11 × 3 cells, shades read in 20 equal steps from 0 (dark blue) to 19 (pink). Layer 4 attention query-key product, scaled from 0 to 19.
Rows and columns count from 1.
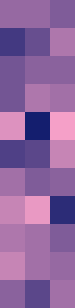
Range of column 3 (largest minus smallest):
17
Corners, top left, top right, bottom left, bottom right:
11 9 10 12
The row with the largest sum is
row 10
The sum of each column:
118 104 122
